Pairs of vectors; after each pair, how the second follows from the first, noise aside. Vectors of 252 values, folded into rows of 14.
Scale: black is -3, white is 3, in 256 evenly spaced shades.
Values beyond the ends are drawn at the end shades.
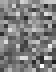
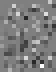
partly zeroed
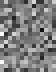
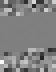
partly zeroed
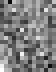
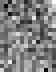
reversed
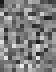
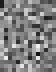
copied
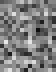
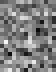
copied
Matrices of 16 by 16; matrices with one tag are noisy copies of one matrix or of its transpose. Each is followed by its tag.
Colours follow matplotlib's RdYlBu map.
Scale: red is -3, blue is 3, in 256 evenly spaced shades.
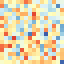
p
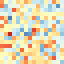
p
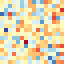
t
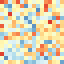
p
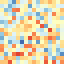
t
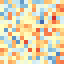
t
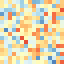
t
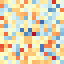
p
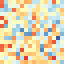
p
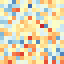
t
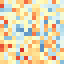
p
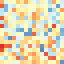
p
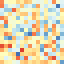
p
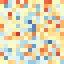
p
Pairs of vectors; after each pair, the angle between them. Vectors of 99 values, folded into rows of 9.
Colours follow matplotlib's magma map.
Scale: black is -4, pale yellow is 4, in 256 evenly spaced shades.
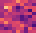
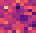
nearly parallel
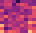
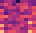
nearly parallel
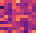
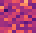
orthogonal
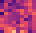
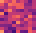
nearly opposite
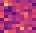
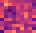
nearly parallel
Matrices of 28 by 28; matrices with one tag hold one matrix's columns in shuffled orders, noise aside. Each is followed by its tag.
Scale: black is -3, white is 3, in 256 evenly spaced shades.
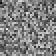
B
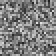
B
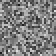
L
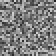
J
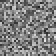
J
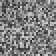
B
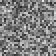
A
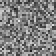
A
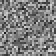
J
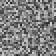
J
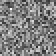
L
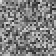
B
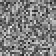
A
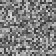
J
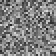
L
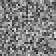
B
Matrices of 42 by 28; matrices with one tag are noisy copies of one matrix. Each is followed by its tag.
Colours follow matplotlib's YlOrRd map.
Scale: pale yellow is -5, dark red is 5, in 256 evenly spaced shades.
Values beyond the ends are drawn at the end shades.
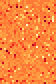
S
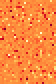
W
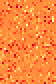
S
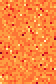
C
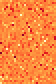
C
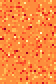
W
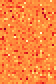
W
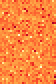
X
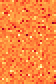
X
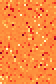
C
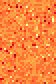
S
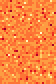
W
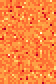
W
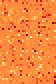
X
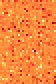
X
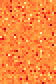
W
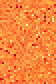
S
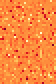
W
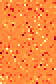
C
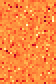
S
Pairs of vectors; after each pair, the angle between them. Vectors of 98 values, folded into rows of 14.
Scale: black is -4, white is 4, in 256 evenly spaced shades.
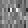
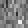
orthogonal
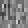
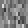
partly aligned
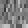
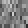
partly opposed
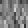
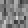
partly aligned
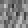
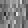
partly opposed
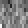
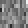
orthogonal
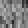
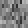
partly opposed
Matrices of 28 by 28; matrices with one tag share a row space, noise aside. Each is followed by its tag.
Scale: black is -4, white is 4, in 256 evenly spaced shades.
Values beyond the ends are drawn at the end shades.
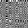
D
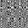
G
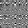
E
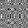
G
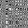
D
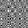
G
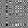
D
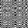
E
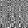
G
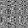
G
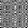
E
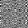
E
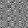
G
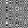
D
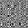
G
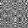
E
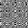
E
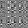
G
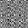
G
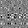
G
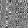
D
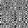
E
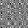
G
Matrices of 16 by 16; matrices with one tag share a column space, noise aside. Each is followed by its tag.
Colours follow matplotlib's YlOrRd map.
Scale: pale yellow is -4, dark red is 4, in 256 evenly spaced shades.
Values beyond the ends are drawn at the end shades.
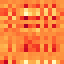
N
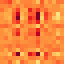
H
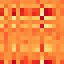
N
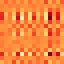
H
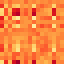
N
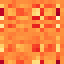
N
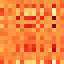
N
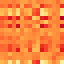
N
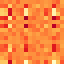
N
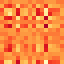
N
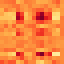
H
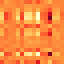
H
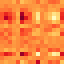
H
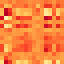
N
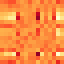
H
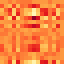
N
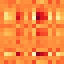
H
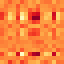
H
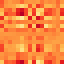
N
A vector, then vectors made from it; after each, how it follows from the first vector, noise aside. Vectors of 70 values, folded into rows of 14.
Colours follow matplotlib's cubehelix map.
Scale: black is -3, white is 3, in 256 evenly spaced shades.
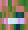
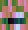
negated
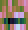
negated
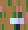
partly zeroed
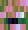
negated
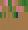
partly zeroed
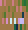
partly zeroed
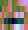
negated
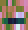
negated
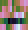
negated
